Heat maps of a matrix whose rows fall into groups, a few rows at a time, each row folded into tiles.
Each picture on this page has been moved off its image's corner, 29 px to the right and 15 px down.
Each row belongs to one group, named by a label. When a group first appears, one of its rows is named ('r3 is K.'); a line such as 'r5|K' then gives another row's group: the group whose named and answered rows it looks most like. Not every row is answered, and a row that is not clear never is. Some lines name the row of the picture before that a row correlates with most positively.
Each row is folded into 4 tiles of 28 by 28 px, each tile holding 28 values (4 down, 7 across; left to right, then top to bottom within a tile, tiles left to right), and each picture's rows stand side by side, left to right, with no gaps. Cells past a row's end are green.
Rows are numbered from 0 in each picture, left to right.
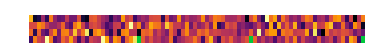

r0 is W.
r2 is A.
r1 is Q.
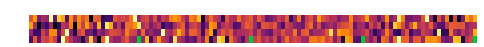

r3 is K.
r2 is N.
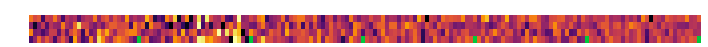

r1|N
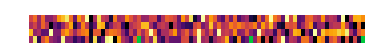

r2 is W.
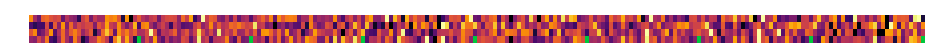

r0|A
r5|K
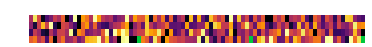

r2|W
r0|N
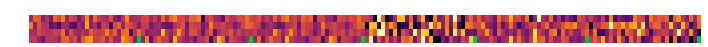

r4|K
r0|N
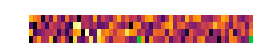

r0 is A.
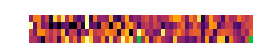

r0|N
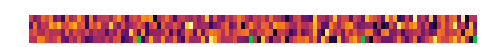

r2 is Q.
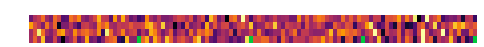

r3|K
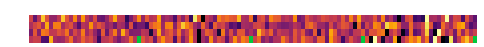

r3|Q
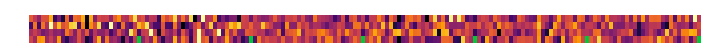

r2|W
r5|N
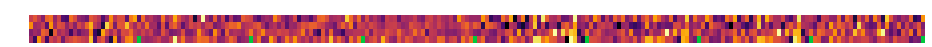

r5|N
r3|W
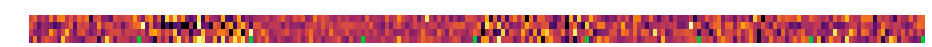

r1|N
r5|W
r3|K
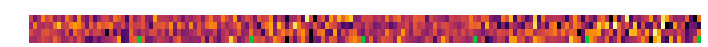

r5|Q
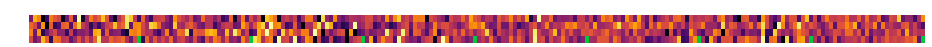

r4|K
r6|Q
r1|W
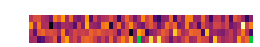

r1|W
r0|N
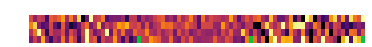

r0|K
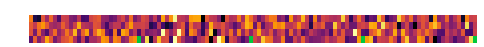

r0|W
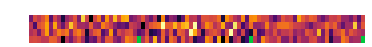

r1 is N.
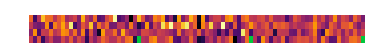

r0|A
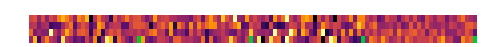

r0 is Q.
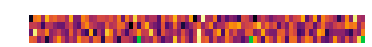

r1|K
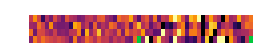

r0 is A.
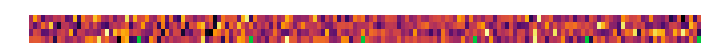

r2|K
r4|K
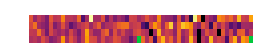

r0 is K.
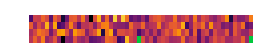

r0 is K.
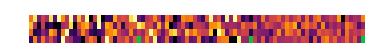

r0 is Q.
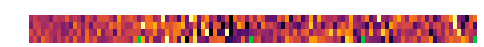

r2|N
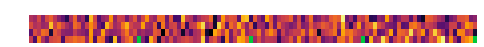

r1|Q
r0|Q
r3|W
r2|A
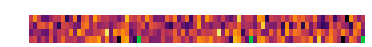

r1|N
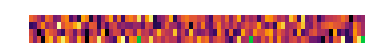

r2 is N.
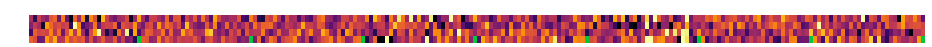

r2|W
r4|W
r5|N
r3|A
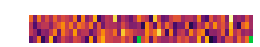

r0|A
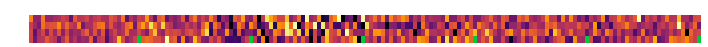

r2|A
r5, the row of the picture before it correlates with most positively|1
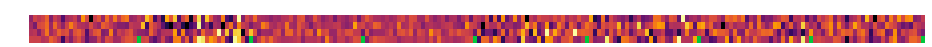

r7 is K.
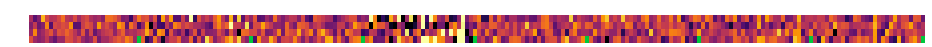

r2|W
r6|N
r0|A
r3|N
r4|W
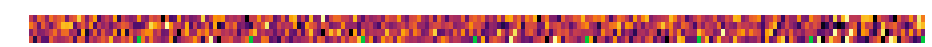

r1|Q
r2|Q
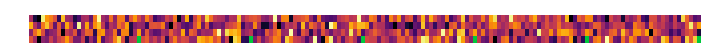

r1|N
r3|N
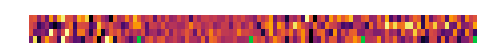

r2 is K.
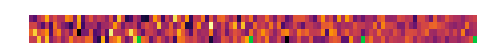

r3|A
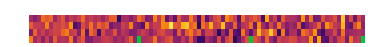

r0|A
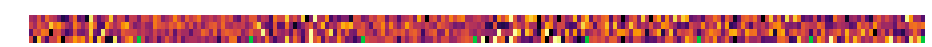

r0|Q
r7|W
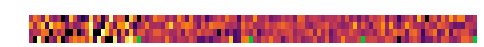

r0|Q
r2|W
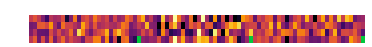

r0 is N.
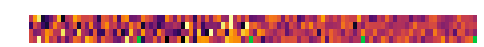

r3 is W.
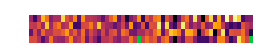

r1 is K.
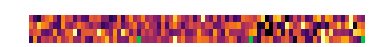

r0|W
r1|K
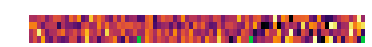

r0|K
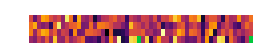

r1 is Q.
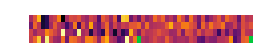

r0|W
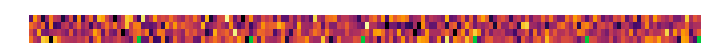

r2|Q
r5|N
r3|N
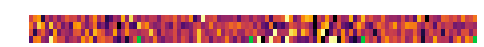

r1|K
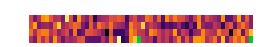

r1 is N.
